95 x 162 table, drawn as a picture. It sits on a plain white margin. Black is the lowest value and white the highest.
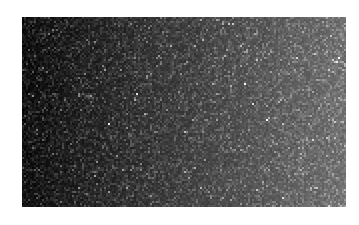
There is an overall slope up to the right. No single row or column stands out from its neighbours. No regular stripes run through it. Overall the values sit about 30% of the way up the scale.
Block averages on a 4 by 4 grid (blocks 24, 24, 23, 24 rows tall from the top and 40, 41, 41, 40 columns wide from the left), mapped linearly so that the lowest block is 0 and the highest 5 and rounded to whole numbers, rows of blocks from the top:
0235
0235
0235
0235
